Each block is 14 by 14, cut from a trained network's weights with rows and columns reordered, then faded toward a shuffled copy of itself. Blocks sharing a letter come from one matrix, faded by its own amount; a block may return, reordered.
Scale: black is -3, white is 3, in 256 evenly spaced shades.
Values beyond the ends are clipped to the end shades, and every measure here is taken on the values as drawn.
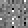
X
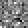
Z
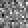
Z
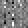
X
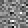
X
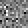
X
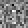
X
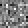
Z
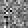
X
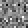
Z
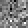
X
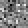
Z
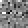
Z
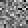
Z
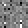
X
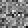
Z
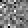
X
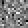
Z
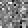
Z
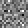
X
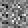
X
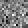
Z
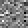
X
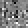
Z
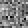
Z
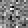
X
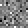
Z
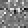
Z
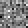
Z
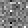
X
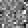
X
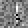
X
